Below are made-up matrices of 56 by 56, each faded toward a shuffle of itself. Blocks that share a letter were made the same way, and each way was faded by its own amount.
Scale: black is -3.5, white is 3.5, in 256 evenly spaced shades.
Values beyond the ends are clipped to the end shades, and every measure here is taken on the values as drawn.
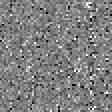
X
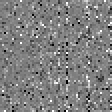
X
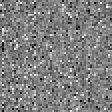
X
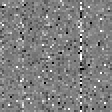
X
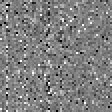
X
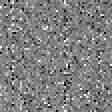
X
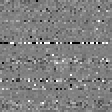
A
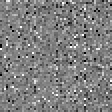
X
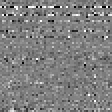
A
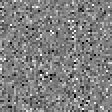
X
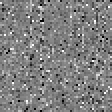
X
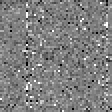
X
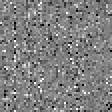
X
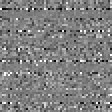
A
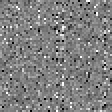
X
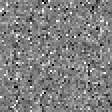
X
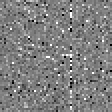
X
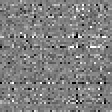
A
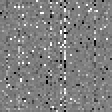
X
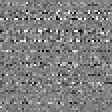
A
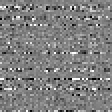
A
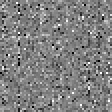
X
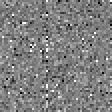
X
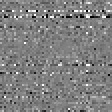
A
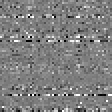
A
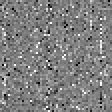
X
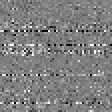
A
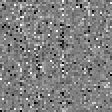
X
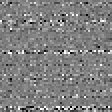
A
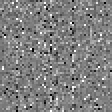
X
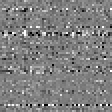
A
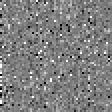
X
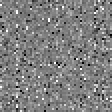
X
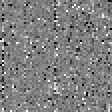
X
